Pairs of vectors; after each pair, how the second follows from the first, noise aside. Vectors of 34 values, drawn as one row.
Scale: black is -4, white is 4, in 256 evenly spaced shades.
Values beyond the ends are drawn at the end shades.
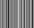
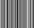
wrapped around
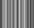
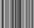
wrapped around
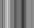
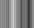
wrapped around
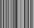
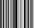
scaled up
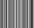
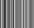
wrapped around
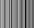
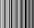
scaled up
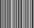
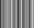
sign-scrambled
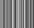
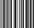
scaled up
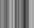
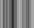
wrapped around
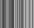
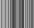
wrapped around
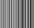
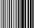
scaled up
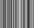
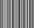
sign-scrambled
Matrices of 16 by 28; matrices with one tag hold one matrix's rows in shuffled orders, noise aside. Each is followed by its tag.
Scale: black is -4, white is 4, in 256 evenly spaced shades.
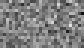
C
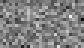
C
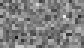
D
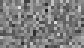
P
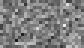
D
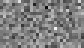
P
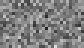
P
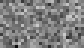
D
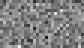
P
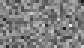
C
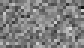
C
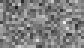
D
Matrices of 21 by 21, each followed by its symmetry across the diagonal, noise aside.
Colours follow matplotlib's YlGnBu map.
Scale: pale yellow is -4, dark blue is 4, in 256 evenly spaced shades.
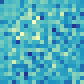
symmetric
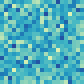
symmetric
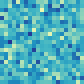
antisymmetric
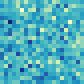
antisymmetric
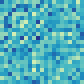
symmetric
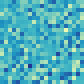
antisymmetric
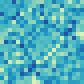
symmetric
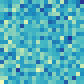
antisymmetric
